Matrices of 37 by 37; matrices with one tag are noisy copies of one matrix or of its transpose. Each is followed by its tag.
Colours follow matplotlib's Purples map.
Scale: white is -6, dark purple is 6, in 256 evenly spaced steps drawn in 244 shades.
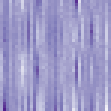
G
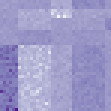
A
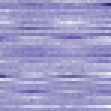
G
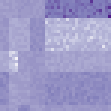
A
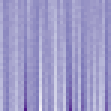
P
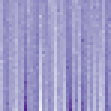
P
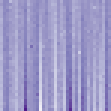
P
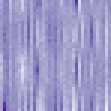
G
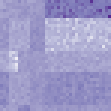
A
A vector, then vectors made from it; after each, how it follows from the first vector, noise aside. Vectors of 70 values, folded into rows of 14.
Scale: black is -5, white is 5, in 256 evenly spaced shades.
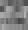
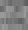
shrunk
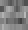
copied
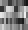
scaled up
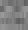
shrunk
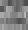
copied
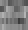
copied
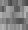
copied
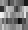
scaled up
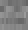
shrunk
